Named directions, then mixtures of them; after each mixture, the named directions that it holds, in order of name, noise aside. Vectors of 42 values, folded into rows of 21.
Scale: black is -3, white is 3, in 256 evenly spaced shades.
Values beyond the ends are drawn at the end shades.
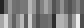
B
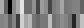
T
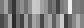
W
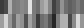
B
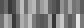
B, T, W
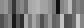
W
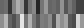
B, T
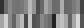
B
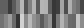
B, T, W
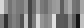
B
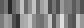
B, T, W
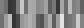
B, T, W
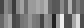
B, W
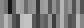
B, T, W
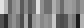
B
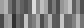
W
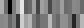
T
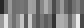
B
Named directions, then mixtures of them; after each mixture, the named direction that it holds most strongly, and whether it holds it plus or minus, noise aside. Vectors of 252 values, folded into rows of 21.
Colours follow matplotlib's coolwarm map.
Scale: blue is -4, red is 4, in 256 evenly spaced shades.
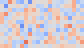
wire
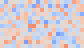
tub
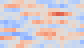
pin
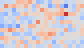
pin, plus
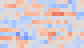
pin, plus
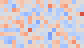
tub, minus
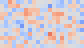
wire, plus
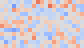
tub, minus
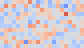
tub, plus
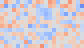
tub, minus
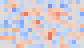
pin, plus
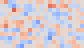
pin, minus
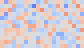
tub, plus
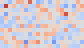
wire, minus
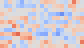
pin, minus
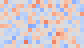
tub, minus
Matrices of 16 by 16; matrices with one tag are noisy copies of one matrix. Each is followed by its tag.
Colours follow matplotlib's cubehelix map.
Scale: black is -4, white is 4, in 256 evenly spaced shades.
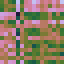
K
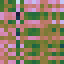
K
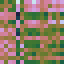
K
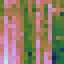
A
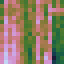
A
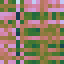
K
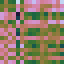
K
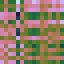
K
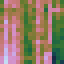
A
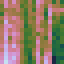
A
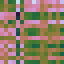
K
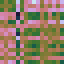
K
